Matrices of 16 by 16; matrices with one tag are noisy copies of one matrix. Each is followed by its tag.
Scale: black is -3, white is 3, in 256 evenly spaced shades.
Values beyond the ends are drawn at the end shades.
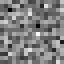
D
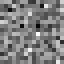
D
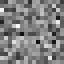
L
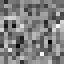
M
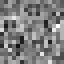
M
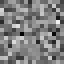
L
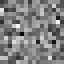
L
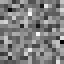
D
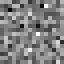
D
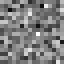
D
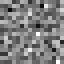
D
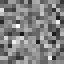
L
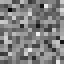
D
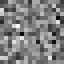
L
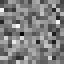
L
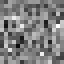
M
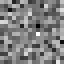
D
